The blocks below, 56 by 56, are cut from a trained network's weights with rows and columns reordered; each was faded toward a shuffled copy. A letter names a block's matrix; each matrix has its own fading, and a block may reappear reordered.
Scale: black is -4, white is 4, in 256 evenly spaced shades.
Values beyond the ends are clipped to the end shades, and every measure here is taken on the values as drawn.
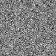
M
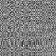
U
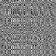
U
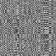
U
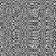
U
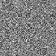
M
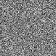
M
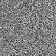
M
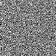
M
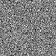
M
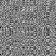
U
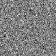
M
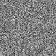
M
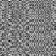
U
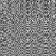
U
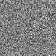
M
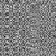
U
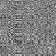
U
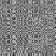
U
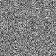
M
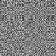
U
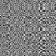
U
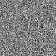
M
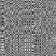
U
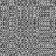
U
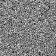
M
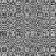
U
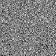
M
